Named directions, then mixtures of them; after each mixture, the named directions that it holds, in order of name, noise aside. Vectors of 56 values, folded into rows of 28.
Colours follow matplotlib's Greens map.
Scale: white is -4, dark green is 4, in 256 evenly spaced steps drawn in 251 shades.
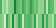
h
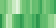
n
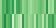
h, n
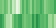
n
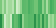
h, n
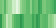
n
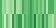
h, n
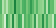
h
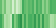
h, n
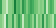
h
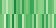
h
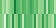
h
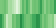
n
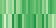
h, n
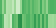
h, n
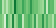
h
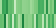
h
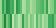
h, n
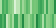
h, n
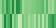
h, n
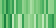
h, n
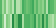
h, n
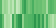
h, n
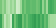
h, n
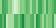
h, n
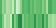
h, n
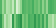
h, n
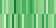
h
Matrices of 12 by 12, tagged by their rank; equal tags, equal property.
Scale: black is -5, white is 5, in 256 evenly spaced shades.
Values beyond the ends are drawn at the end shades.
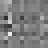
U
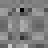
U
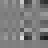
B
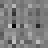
U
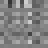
U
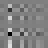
B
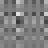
B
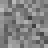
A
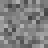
A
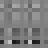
B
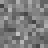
A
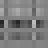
B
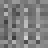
U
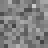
A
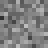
A
